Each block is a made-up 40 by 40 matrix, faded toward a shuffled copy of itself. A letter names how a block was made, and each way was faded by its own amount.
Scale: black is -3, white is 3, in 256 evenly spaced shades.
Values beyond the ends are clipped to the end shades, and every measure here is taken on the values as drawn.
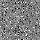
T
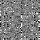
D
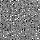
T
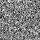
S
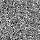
S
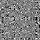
D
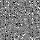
T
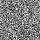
S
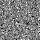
S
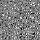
D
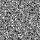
S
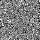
S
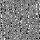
D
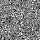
S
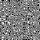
D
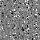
T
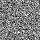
S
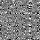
D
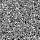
S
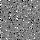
T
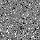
T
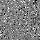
T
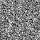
S
